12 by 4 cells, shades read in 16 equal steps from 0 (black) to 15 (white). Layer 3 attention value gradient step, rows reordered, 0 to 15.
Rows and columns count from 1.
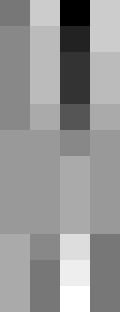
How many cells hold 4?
0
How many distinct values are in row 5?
3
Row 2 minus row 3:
0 0 -1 1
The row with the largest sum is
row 12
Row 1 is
7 12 0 12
